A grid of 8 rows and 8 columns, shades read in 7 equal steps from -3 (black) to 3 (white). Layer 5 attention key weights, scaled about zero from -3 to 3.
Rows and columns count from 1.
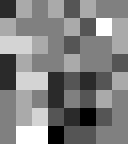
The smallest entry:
-3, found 2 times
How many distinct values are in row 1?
4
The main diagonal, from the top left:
-2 0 1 0 -1 -1 -1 0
